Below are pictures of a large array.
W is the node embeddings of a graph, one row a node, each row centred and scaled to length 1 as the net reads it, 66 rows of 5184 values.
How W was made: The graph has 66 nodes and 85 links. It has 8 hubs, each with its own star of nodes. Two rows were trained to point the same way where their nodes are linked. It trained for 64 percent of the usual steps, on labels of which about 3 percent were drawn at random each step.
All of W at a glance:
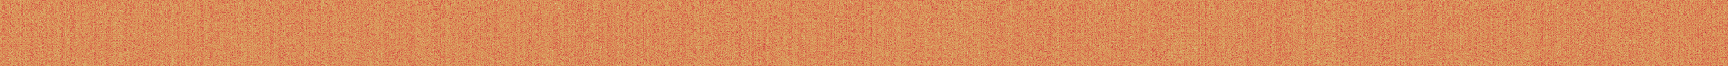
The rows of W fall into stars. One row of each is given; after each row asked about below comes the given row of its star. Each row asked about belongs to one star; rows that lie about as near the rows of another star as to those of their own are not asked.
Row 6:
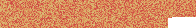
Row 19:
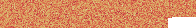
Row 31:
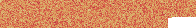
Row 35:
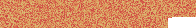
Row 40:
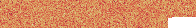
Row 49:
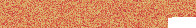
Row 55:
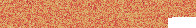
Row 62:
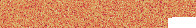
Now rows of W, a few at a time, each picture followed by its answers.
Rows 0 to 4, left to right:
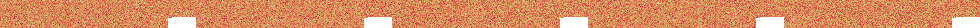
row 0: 40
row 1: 49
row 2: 49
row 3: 49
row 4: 19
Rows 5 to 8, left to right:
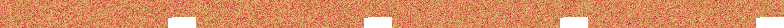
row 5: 19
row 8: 6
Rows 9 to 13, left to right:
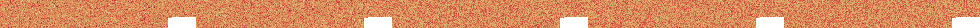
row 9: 6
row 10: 35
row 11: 35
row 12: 49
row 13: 35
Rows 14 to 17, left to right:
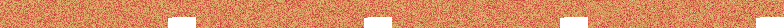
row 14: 35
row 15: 49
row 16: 31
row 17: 31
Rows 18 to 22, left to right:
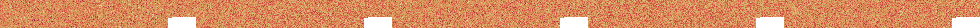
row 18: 19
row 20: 62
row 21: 62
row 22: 31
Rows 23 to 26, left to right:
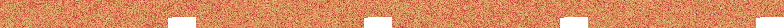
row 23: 19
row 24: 55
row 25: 31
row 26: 6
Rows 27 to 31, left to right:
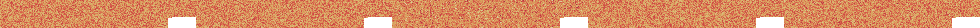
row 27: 62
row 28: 49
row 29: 31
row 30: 55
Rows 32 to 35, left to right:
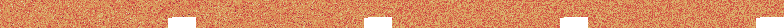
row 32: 19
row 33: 35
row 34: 49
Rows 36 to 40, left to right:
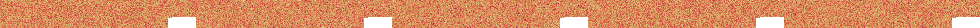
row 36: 62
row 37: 55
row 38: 62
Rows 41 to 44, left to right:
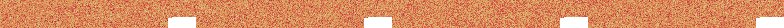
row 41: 62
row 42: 31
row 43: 40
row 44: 35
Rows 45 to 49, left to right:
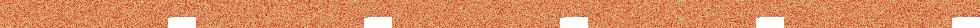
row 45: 49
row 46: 55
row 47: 40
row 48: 55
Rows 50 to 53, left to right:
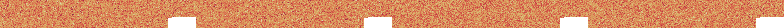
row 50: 55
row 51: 6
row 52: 31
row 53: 31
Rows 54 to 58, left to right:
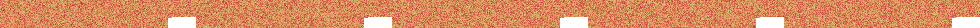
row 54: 35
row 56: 35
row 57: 49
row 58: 31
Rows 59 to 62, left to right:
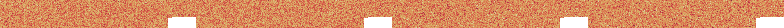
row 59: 31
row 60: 55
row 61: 35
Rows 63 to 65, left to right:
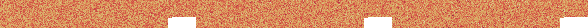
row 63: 19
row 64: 35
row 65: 6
